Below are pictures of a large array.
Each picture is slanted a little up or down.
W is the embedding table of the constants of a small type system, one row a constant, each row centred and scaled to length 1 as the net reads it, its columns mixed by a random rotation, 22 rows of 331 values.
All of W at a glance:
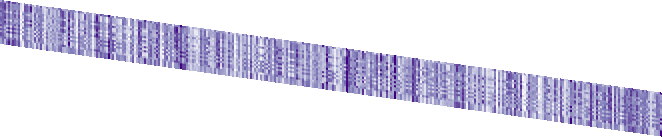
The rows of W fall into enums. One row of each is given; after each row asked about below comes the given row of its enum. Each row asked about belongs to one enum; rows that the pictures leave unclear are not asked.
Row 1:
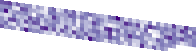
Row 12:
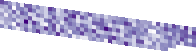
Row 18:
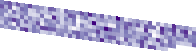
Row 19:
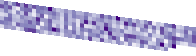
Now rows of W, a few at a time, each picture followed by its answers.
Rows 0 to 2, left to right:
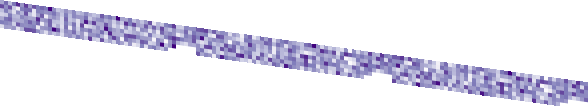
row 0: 19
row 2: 1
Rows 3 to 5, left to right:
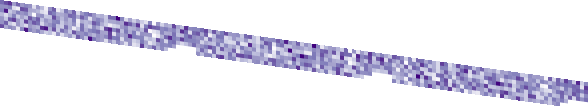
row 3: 1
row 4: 18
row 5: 12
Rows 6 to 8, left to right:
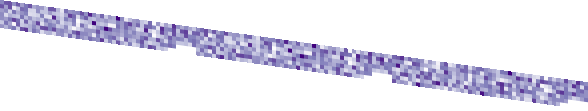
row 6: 18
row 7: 18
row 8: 1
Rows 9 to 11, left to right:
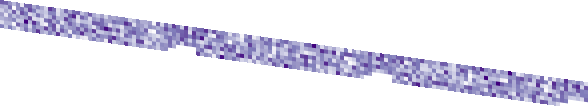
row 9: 12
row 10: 1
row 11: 18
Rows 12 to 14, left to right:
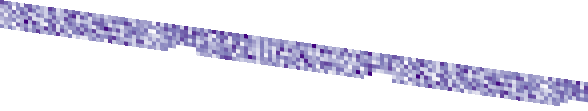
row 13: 19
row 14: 12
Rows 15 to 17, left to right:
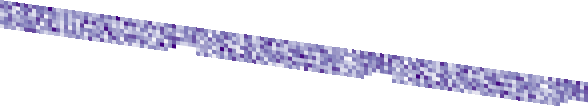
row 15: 19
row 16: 12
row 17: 12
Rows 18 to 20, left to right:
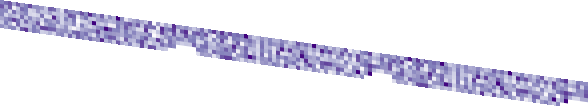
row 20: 19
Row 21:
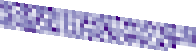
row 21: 19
